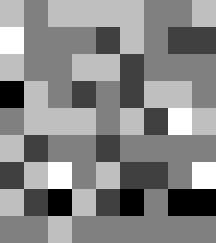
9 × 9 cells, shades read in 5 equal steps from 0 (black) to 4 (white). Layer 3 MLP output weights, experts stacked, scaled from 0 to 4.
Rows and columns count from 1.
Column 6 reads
3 3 1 1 3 2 1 0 2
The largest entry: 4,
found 4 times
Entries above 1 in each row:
9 6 8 6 8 7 6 3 9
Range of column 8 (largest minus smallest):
4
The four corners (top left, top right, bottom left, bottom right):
3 3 2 2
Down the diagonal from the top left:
3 2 2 1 2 2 1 0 2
